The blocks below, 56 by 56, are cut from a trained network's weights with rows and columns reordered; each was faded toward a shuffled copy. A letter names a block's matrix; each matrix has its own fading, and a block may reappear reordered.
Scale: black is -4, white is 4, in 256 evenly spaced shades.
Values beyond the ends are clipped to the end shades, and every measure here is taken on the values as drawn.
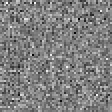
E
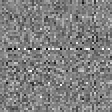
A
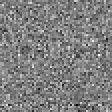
E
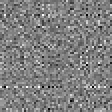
A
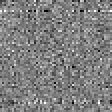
A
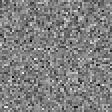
E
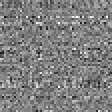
A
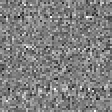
E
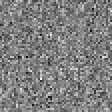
E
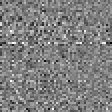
A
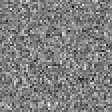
E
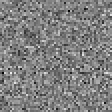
E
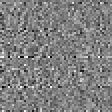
A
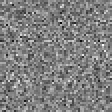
E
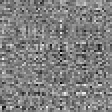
A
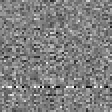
A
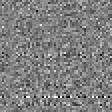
A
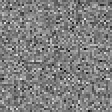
E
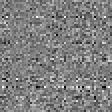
A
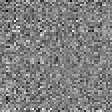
A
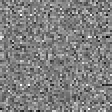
E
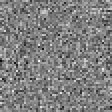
E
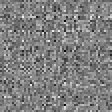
A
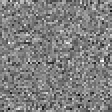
E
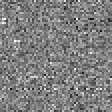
E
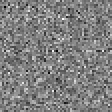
E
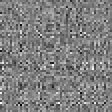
A
